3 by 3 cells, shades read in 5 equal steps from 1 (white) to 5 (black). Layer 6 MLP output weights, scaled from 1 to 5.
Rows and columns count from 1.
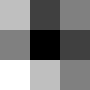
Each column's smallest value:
1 2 3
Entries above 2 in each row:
2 3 1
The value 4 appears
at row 1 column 2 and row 2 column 3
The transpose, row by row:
2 3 1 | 4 5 2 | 3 4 3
